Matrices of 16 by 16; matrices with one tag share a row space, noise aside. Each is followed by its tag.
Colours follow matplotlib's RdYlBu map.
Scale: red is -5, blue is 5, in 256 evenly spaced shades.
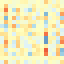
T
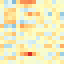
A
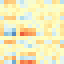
A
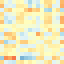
A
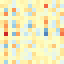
T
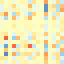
T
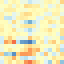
A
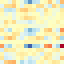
A
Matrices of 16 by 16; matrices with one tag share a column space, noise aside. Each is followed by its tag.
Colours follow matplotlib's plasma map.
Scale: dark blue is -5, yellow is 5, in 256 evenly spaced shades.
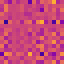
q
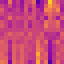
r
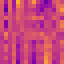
r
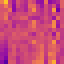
r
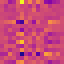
q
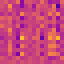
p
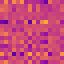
q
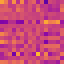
q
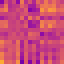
r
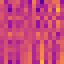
r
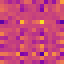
q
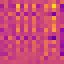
p
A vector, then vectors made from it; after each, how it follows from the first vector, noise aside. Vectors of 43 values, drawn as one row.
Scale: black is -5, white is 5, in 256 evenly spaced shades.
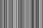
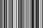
scaled up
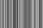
negated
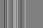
partly zeroed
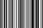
scaled up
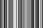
scaled up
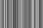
negated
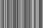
negated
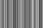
negated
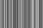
negated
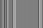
partly zeroed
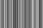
negated
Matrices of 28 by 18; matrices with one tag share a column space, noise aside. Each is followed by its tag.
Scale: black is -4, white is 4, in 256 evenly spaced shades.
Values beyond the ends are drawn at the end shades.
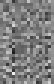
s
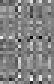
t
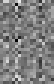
t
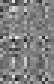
t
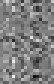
t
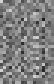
s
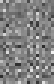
s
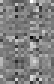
t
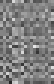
s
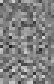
s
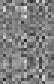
t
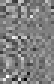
t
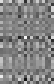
t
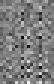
s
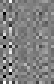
s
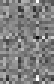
t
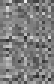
t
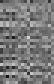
s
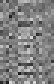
s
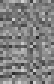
s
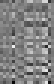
s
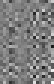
s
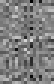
t
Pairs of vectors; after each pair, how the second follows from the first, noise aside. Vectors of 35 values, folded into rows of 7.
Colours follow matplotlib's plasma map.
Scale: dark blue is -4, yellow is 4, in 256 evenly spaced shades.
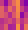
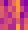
copied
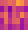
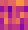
copied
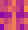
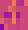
partly zeroed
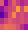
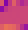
partly zeroed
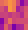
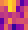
scaled up
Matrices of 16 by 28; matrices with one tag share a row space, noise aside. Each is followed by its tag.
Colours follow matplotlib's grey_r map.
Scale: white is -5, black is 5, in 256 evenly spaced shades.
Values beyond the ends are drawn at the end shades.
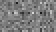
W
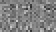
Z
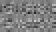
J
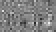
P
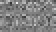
J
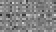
J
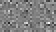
Z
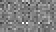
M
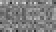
J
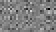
Z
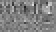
P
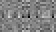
M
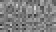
J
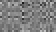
W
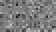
J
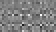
W
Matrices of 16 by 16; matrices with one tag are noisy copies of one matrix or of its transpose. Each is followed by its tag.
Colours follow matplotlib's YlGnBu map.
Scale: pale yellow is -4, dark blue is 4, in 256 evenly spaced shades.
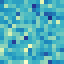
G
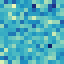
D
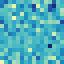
D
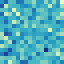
D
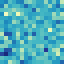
D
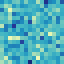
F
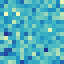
D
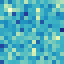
F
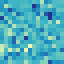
G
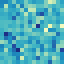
G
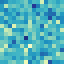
G
